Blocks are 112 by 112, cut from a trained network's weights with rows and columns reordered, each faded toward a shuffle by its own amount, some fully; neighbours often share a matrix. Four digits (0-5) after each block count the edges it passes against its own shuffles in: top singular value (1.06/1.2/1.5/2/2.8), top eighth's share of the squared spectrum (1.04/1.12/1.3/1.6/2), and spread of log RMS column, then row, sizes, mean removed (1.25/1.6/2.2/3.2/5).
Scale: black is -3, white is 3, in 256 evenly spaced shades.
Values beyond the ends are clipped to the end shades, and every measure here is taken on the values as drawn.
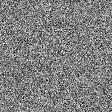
0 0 0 0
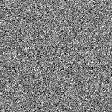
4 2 0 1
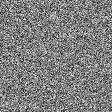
2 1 0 0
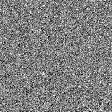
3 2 0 1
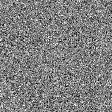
2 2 0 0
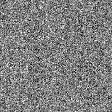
3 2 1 2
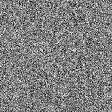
3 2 0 1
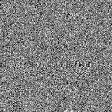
4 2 1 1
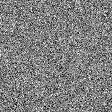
2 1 0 0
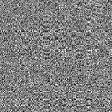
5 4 2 3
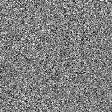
2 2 1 1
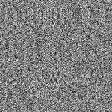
4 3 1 0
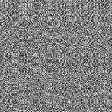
5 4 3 1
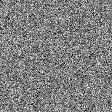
0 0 0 0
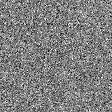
2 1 0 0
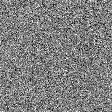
2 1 0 0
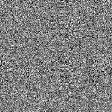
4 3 2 2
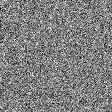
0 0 0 0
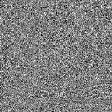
4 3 2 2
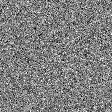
0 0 0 0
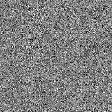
3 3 2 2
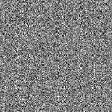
3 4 3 2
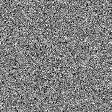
2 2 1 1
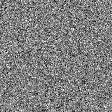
2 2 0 0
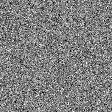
0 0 0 0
